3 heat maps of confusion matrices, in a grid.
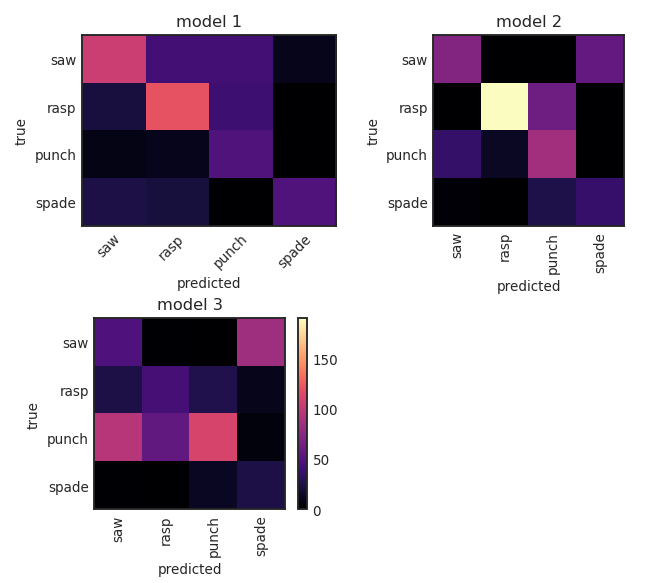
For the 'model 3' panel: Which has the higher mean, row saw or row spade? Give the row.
saw
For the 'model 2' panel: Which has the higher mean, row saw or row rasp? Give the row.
rasp
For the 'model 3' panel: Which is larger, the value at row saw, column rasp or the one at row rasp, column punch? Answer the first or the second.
the second
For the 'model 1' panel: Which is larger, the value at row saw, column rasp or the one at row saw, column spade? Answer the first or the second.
the first
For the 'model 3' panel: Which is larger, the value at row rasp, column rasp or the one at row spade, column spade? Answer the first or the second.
the first
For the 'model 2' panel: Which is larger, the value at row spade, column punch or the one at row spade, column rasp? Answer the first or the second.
the first
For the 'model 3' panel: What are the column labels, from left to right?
saw, rasp, punch, spade
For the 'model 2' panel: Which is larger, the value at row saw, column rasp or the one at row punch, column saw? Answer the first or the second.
the second
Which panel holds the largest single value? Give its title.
model 2
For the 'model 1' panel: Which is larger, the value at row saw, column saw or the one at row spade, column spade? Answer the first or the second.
the first
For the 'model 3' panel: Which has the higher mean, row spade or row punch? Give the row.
punch
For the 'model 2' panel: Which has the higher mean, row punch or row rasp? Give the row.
rasp
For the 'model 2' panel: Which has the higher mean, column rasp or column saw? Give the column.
rasp
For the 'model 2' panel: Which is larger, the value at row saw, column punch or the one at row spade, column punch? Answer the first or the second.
the second
